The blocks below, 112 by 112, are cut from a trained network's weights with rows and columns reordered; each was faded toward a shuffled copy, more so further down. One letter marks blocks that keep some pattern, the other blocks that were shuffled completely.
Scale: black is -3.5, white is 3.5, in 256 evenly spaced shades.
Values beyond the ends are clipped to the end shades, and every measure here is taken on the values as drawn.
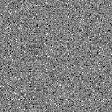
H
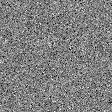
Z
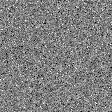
Z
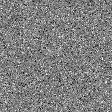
Z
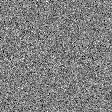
Z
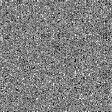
H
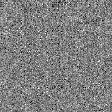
H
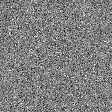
Z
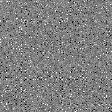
H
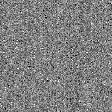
H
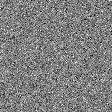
Z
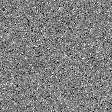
Z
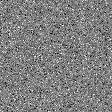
Z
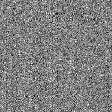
H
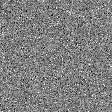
Z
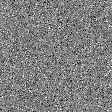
Z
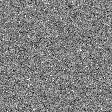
Z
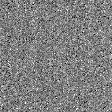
H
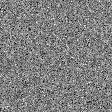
Z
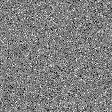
Z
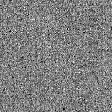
H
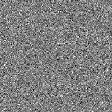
H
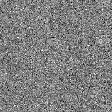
H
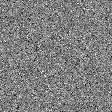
Z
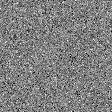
Z
